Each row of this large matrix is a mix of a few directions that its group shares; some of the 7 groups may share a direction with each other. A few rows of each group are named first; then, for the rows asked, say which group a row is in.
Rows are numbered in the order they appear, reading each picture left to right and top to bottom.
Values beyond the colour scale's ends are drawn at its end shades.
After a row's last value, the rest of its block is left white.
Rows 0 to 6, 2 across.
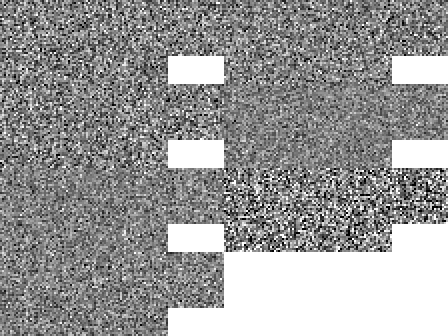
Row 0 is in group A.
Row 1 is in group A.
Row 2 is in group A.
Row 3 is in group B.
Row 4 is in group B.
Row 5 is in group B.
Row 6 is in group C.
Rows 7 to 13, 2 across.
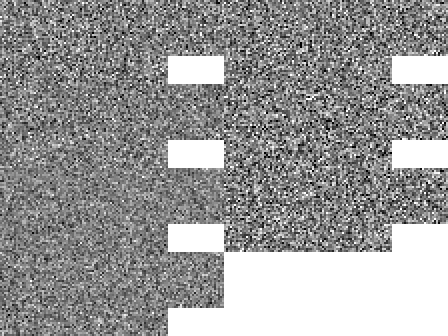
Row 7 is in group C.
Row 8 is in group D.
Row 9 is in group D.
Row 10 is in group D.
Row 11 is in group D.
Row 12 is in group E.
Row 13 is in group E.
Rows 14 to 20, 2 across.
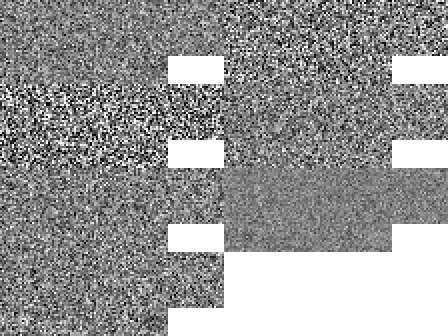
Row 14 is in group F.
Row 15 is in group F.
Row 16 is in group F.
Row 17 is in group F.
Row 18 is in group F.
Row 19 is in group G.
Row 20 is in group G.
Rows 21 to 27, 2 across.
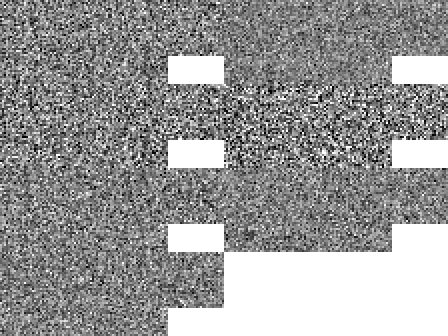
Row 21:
A
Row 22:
F
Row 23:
A
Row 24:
E
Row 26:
G
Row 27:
G
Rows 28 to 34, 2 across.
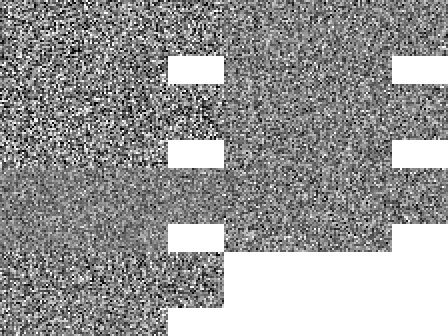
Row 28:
B
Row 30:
A
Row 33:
G
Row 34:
G
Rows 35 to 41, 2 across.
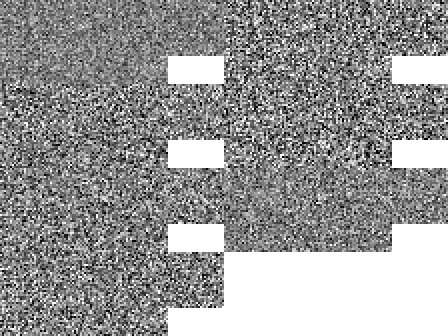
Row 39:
D
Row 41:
F
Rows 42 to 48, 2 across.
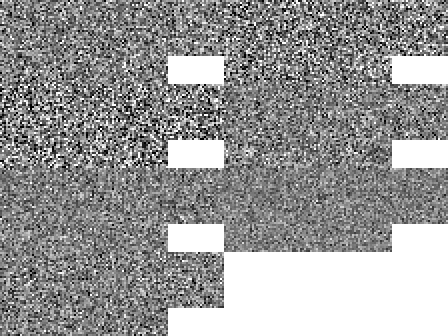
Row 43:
B
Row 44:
A
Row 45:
G
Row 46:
G
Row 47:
C
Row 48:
F
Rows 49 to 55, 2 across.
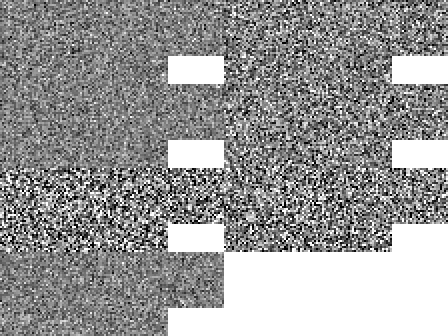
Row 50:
B
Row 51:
C
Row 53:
F
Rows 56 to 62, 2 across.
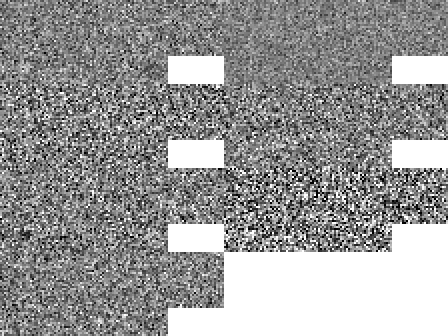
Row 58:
F
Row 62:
E
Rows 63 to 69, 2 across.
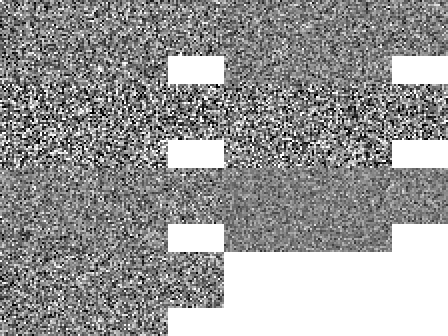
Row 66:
A
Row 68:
A
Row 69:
E
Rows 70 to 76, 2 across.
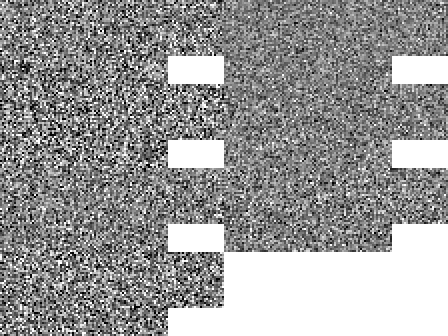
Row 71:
B
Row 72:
C
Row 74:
F
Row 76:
B
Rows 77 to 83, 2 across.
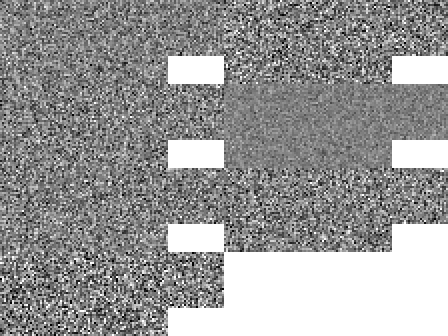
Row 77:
E
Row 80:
E
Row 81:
C
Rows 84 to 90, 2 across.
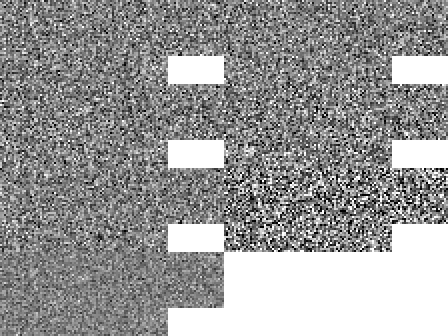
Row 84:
A
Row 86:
A
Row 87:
G
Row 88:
E
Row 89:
F
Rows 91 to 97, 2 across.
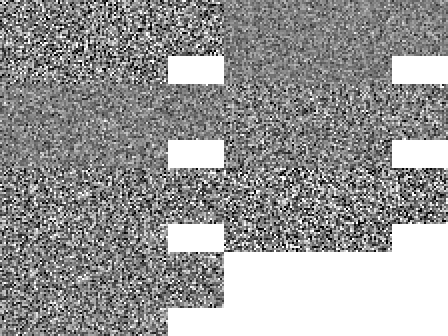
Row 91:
D
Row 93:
D
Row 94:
G
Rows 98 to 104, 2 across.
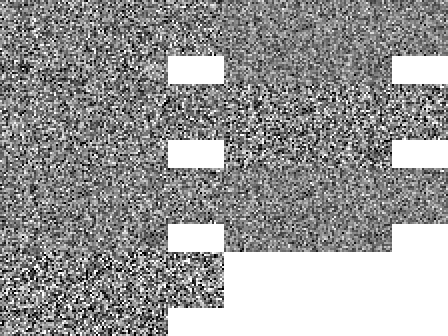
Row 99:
B
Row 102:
G
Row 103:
A
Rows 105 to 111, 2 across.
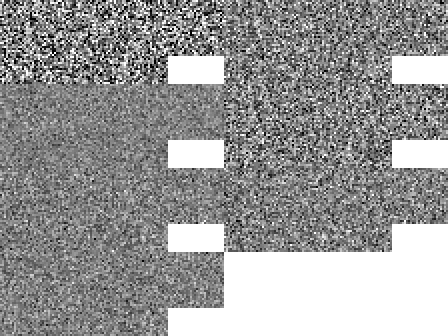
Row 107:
D
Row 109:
A
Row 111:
D
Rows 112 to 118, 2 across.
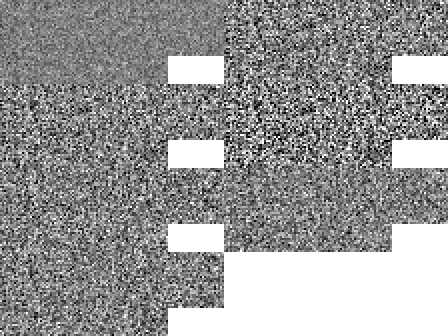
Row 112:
E
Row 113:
D
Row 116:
D
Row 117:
D
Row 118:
A
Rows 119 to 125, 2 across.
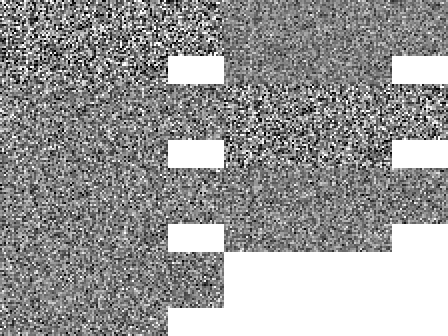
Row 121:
E
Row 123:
C
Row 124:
C
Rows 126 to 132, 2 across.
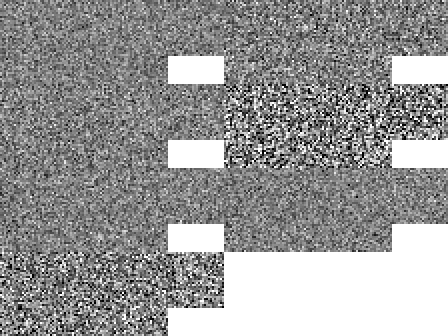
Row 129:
A
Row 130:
E
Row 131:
F
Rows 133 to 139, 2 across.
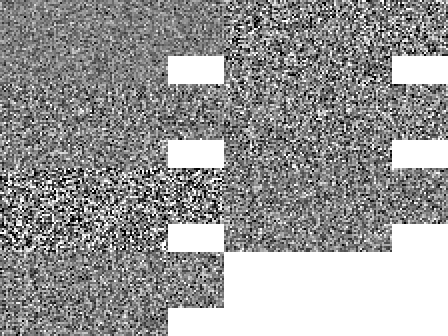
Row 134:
F
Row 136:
C
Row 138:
C
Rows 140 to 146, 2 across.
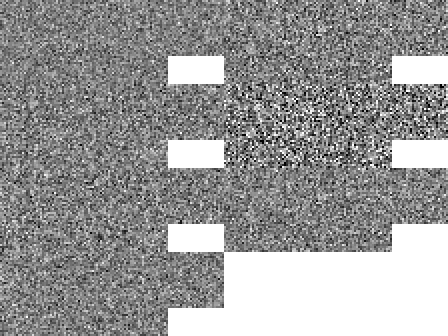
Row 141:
C
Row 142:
C
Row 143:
C
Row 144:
E
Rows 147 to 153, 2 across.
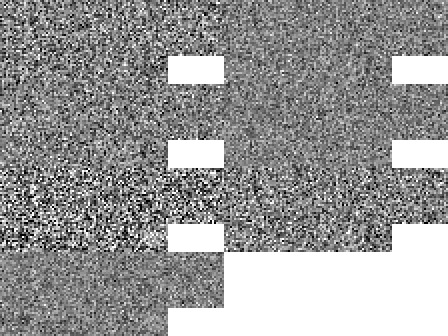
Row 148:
A
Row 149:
A
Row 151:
G
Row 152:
A
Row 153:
G
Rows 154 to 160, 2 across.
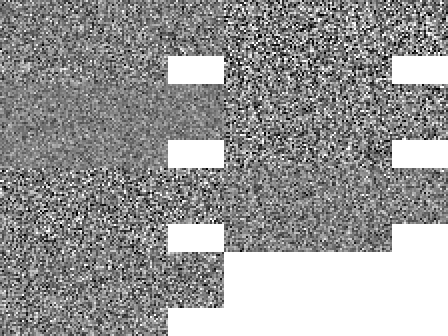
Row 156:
D
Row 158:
D
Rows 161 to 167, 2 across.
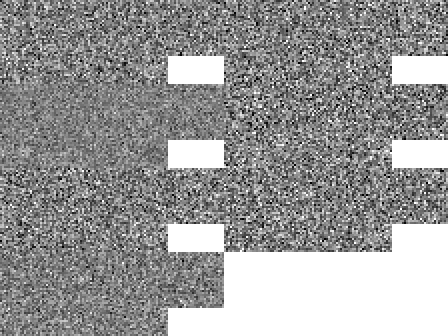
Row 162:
B
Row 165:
B
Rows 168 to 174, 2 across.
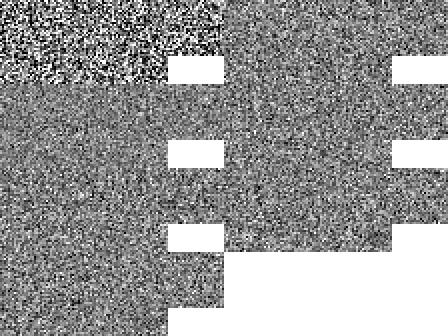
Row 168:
A
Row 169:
B
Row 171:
F
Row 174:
B
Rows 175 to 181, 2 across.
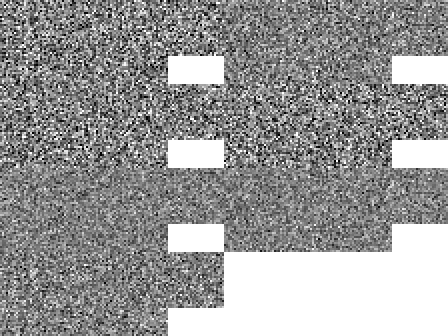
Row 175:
C
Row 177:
D
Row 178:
B
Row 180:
A
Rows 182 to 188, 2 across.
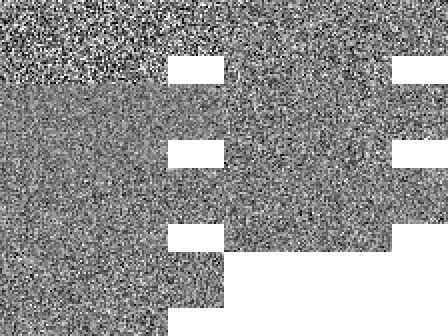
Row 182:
A
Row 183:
D
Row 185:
A
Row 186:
C
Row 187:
D
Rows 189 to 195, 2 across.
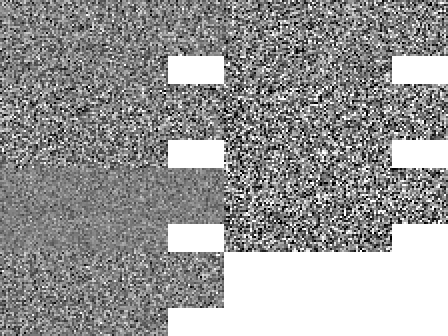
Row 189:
G
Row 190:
B
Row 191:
E
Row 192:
E
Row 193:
D
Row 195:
F
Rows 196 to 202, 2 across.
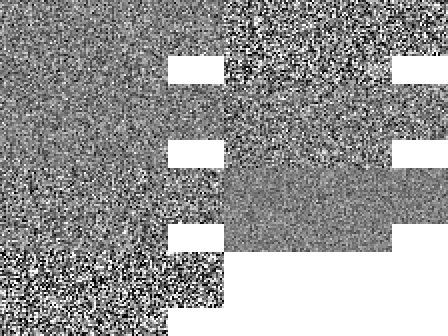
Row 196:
A
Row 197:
G
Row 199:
E
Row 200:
A
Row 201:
C
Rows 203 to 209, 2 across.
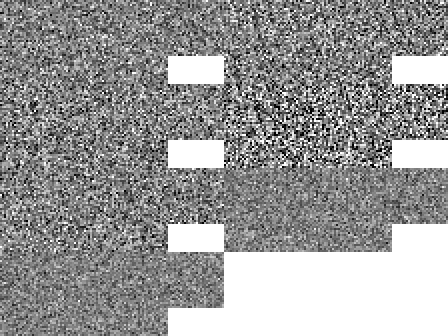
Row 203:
D
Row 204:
F
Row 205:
F
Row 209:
E
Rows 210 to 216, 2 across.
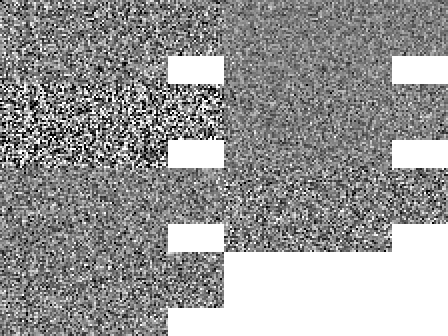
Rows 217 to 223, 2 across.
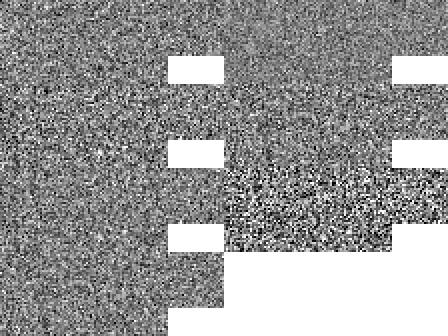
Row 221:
E
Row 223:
F
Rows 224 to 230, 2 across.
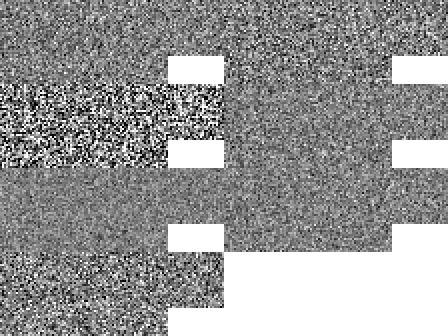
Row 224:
F
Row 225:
A
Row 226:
B
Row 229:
A
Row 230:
D
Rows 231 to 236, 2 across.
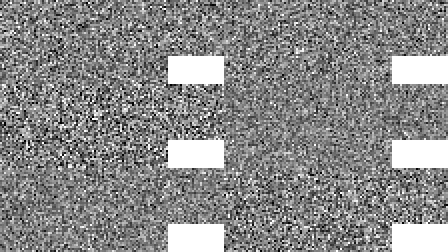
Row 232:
B
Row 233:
C
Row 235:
A
